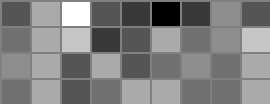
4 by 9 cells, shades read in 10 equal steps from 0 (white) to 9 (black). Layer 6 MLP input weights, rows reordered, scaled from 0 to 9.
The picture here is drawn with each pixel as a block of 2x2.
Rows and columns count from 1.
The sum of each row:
48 37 39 38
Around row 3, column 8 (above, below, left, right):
4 5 4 3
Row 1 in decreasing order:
9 7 7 6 6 6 4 3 0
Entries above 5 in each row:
6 2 2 1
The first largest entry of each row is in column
6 4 3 3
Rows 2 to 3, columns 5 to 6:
6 3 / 6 5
